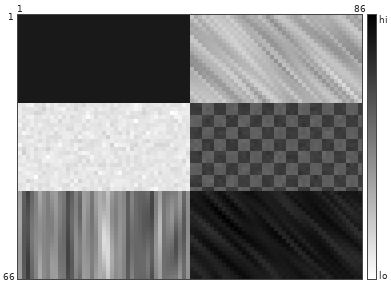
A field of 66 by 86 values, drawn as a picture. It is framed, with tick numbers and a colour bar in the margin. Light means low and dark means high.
The table splits into 3 rows of 2 panels. Panel 1,1: very high, flat. Panel 1,2: low, slanting down to the right. Panel 2,1: very low, fine-grained, faint in contrast. Panel 2,2: high, checkered. Panel 3,1: middling, streaked downward, strong in contrast. Panel 3,2: very high, slanting down to the right, faint in contrast.
